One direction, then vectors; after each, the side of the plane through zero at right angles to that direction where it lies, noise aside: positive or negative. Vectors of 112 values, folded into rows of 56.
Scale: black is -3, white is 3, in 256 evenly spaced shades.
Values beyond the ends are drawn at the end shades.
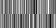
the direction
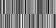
negative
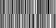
negative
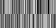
negative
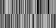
negative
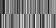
negative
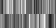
positive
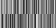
positive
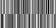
negative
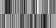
positive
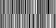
negative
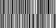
negative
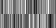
positive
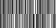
negative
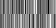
negative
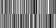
positive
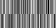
negative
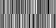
negative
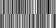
negative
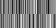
negative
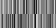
positive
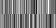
positive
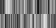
negative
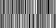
negative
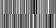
positive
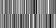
positive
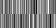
positive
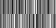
negative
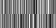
positive
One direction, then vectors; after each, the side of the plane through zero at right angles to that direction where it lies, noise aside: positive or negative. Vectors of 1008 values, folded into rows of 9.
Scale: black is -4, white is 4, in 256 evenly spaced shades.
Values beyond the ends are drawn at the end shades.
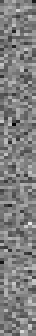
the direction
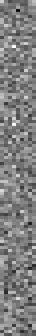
negative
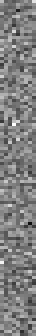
negative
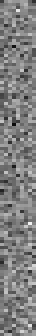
positive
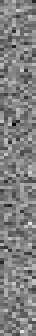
positive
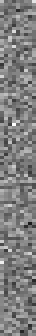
negative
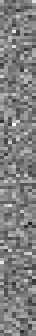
negative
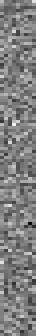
negative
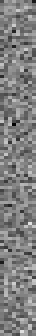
positive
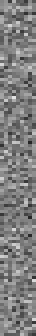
positive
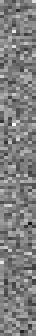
negative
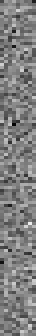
positive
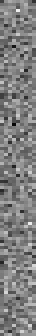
positive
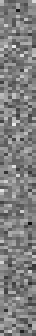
negative
